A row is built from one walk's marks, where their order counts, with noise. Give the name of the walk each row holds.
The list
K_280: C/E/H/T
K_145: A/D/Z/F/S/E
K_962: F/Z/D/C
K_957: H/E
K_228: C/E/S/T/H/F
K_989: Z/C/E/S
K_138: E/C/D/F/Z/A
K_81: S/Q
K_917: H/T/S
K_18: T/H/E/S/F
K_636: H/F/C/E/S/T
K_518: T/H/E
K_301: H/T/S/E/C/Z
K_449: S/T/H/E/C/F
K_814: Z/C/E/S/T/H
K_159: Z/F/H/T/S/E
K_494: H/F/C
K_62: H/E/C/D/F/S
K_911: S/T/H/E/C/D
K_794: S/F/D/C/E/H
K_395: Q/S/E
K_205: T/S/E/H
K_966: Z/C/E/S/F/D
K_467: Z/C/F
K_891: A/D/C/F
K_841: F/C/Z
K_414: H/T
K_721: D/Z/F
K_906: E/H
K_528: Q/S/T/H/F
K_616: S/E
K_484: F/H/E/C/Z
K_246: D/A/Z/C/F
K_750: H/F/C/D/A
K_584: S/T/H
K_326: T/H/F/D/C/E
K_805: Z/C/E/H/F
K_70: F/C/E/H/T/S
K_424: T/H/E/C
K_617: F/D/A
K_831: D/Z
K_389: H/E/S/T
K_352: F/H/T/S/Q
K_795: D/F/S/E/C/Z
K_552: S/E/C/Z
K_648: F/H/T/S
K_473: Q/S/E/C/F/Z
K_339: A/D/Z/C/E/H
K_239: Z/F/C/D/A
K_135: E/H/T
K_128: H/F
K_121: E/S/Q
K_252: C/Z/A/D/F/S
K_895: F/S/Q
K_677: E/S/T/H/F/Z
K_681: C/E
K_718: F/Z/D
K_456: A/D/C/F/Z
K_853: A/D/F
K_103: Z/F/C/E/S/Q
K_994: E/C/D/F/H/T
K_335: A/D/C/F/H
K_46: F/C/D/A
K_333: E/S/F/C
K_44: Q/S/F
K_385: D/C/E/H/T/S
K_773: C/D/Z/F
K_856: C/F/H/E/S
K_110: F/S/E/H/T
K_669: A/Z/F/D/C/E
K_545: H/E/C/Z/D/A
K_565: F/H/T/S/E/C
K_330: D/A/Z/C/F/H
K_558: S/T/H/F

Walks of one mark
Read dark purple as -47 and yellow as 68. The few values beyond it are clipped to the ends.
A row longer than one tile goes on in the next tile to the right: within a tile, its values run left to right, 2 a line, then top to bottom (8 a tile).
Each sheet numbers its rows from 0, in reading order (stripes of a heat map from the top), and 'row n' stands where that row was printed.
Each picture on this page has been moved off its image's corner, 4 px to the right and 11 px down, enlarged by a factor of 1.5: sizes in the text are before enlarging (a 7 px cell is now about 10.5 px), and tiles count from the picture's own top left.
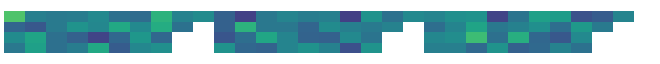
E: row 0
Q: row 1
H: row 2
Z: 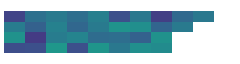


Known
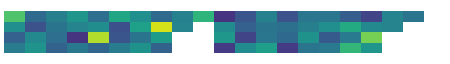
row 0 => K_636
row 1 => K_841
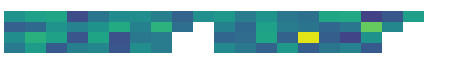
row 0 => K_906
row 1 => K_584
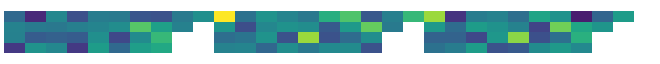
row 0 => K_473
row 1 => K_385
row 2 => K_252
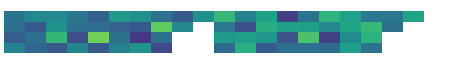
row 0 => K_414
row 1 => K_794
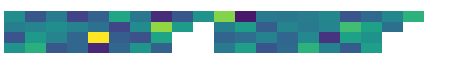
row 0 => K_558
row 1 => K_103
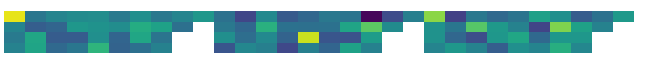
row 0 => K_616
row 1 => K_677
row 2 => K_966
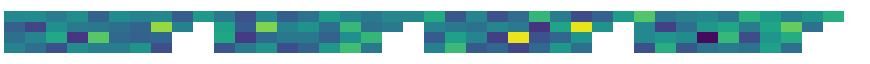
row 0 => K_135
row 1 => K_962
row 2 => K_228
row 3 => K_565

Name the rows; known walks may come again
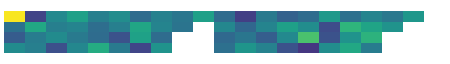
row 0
K_121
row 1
K_891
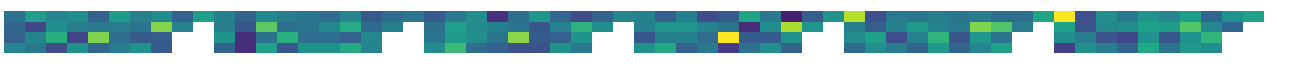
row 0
K_135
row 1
K_831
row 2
K_128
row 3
K_558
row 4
K_145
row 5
K_989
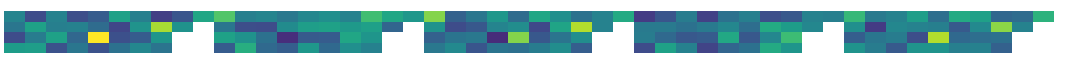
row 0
K_528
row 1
K_681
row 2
K_636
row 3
K_467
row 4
K_389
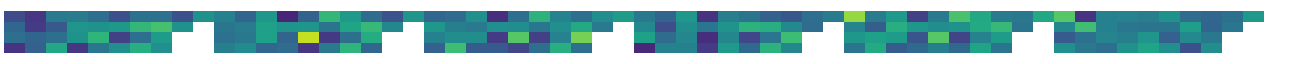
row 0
K_138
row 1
K_335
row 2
K_494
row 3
K_484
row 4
K_794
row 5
K_81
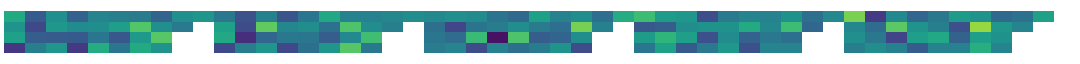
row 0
K_795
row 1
K_962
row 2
K_280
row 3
K_957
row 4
K_966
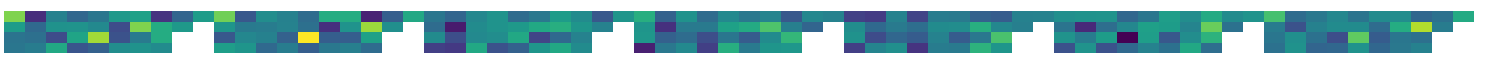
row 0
K_252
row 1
K_648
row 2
K_545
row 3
K_552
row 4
K_841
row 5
K_424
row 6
K_159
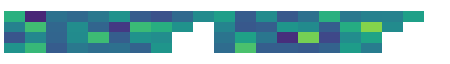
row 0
K_44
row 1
K_449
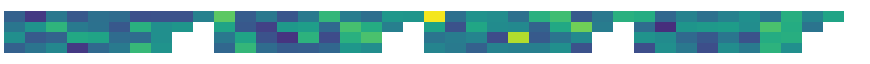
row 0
K_721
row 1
K_333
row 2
K_385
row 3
K_669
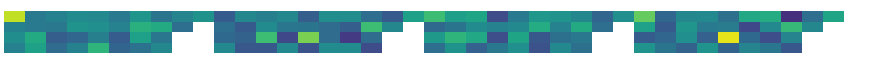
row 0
K_616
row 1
K_414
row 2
K_906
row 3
K_917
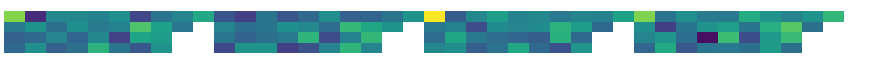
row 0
K_103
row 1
K_246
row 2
K_395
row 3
K_565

